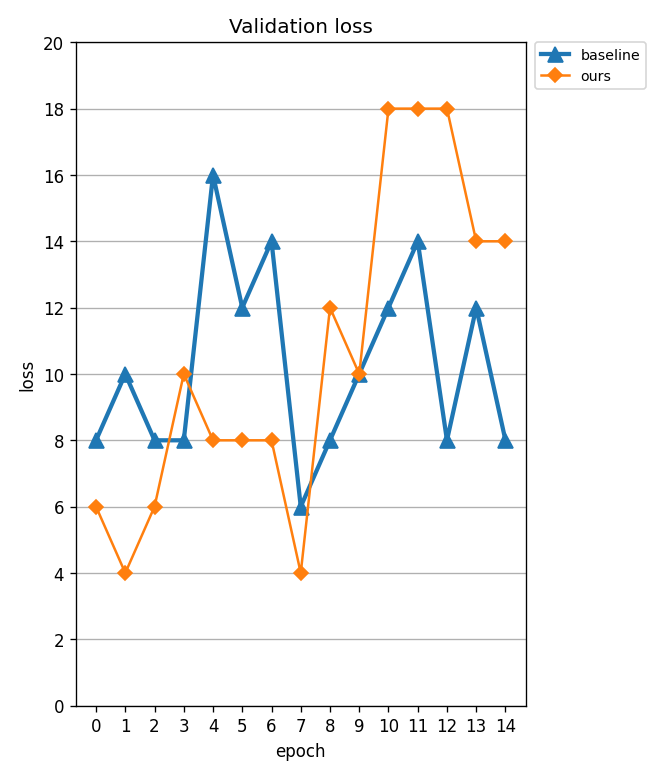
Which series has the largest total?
ours
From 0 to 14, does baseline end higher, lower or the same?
the same
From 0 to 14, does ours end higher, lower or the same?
higher
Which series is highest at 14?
ours
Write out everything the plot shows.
Title: Validation loss
x-axis: epoch, ticks 0 1 2 3 4 5 6 7 8 9 10 11 12 13 14
y-axis: loss, ticks 0 2 4 6 8 10 12 14 16 18 20
Legend: baseline, ours
Values:
baseline: 8 10 8 8 16 12 14 6 8 10 12 14 8 12 8
ours: 6 4 6 10 8 8 8 4 12 10 18 18 18 14 14
